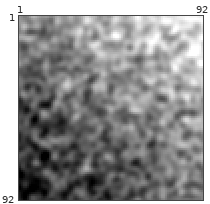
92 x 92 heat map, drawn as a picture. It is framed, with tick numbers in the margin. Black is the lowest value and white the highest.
There are no lone odd cells. The halves do not mirror each other. Values rise toward the top right. The texture is blotchy. No single row or column stands out from its neighbours. The bottom left is the ninth with the lowest average. The ninth with the highest average is the top right.
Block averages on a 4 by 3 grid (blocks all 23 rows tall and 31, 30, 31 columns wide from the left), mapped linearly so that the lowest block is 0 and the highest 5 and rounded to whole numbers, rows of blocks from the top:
345
234
123
012
